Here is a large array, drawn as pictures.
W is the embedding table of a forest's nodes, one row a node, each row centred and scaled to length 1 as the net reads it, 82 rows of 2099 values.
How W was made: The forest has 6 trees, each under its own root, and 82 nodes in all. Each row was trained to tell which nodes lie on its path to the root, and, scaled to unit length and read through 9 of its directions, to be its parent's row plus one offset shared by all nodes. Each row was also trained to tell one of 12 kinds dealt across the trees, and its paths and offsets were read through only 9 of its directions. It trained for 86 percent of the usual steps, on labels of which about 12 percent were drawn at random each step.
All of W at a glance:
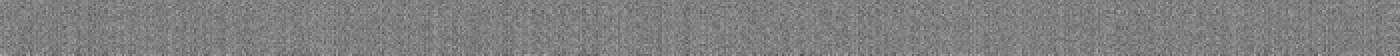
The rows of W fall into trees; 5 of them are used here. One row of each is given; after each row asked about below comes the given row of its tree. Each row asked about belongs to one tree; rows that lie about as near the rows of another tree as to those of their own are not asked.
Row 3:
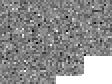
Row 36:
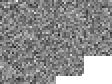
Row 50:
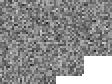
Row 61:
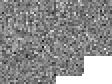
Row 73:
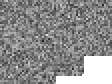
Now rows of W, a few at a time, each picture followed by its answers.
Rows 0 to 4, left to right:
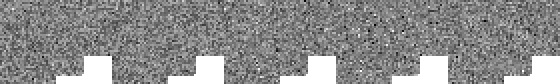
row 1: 73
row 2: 61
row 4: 50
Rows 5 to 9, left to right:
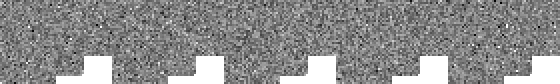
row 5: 3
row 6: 50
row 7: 36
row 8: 50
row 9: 36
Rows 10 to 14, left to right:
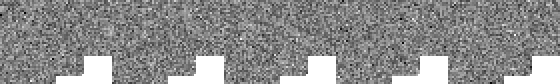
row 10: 61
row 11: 36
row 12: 50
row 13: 3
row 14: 61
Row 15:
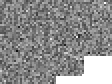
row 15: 3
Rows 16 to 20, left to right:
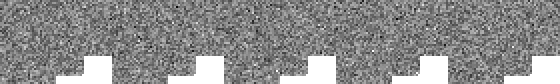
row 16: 3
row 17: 3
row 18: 3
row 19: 3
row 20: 73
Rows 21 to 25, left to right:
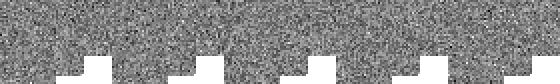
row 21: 50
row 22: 73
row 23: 73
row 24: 36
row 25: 36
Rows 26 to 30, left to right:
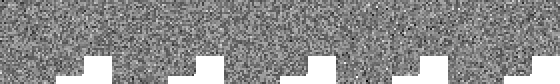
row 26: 3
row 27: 36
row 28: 73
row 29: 3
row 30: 73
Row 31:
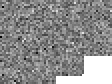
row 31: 36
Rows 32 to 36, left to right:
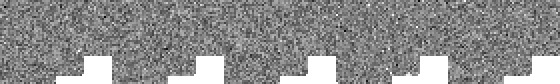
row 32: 50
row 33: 73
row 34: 50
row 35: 3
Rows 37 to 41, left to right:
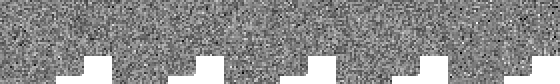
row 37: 50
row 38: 3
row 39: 61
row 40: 50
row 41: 50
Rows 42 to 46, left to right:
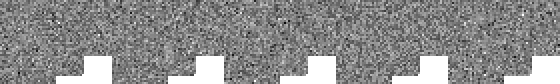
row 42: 61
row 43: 50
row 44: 50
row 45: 73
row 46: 73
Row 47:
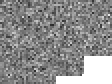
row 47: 36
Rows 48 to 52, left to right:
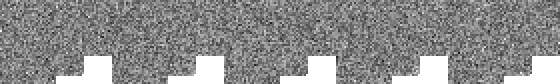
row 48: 73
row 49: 3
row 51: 3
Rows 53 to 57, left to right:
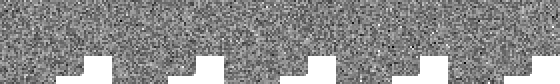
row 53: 36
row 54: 36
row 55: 50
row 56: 36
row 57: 36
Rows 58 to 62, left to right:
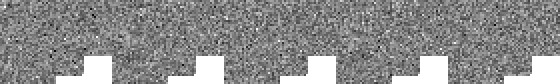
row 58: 61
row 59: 36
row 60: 50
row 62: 73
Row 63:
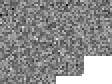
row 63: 36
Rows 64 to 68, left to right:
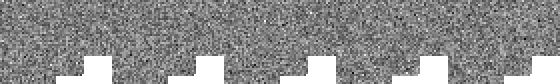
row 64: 50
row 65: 73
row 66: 50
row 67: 3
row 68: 3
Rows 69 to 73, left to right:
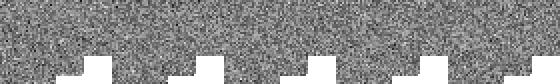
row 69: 3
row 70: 36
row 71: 36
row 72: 73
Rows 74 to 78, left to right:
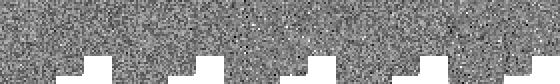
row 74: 61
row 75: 73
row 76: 50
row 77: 73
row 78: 3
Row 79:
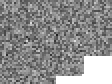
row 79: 3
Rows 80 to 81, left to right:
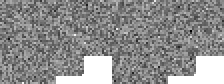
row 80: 50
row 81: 61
